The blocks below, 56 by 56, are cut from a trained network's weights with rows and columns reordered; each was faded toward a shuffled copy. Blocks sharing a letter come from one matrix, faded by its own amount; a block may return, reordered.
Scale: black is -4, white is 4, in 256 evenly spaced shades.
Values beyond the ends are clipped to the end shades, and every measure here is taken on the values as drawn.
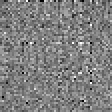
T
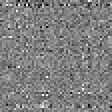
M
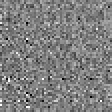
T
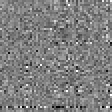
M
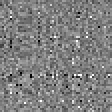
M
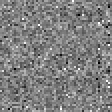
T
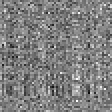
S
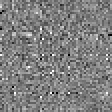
M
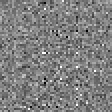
T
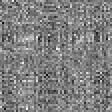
S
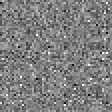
T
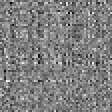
S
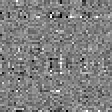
M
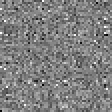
T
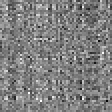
S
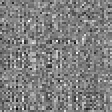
S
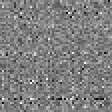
M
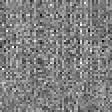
S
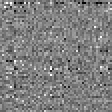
M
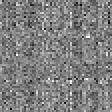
S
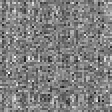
S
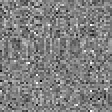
T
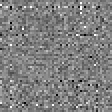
M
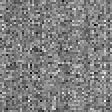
S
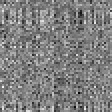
S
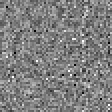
T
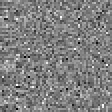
T
